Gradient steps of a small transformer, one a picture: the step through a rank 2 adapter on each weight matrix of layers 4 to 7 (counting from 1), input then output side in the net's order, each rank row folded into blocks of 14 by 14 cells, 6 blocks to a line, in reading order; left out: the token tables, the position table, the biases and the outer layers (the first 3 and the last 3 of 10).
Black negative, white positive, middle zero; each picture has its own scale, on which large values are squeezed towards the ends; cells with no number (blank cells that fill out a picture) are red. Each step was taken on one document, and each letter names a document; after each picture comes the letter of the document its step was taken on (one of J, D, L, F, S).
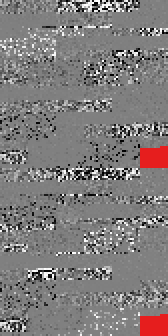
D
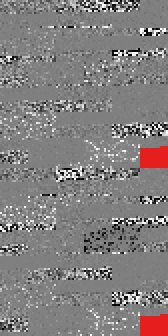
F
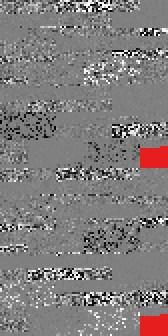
D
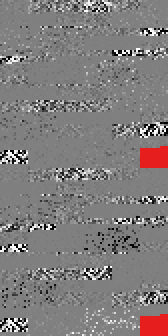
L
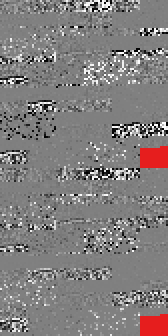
D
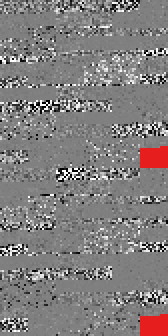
F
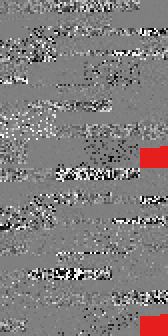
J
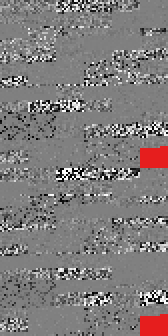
F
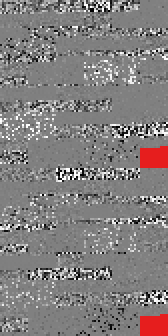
J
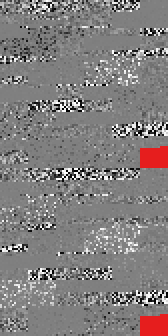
F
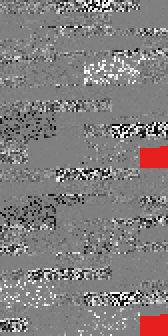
D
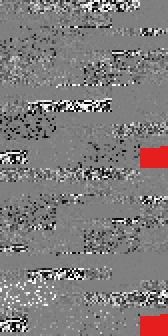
D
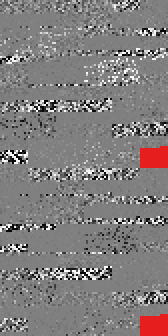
L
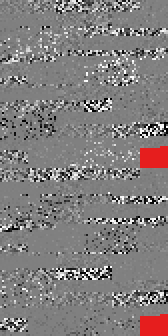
L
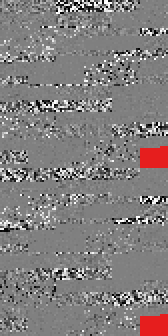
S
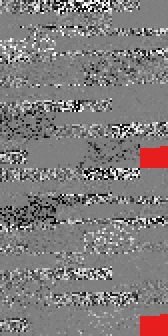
D
